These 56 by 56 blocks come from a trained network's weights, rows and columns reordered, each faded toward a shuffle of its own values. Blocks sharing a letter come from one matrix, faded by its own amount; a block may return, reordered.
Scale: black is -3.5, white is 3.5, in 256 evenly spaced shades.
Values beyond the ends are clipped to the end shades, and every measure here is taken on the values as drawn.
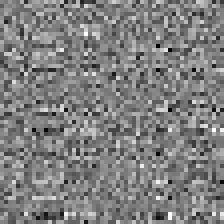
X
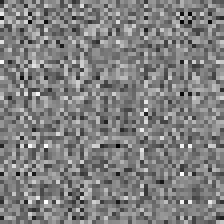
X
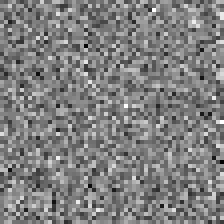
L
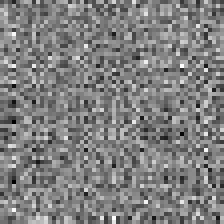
X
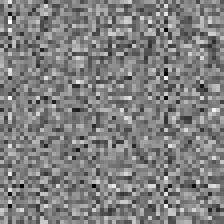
X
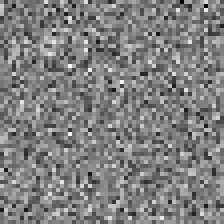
L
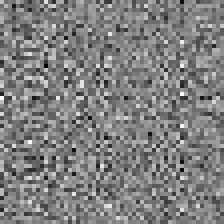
X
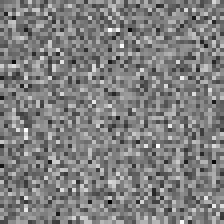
L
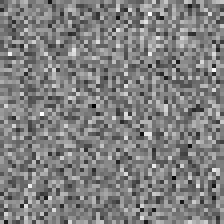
L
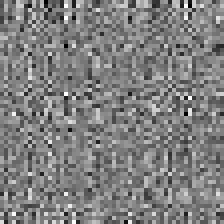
X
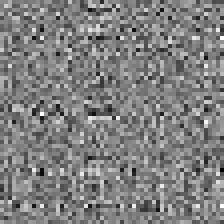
X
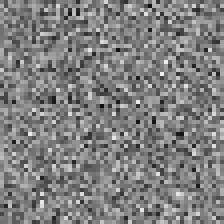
L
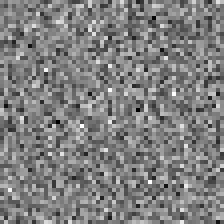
L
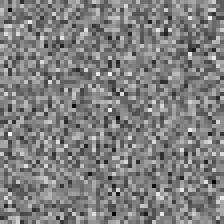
L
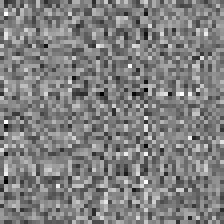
X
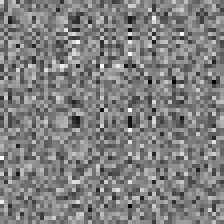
X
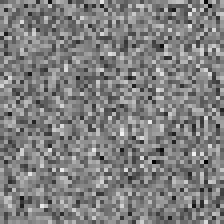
L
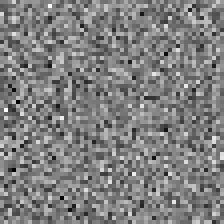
L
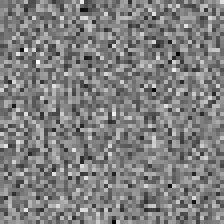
L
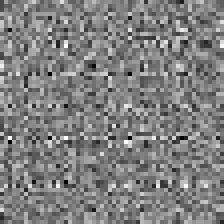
X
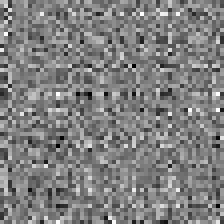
X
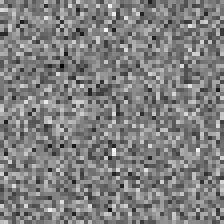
L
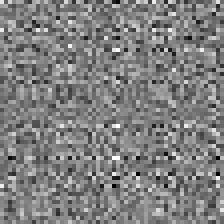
X
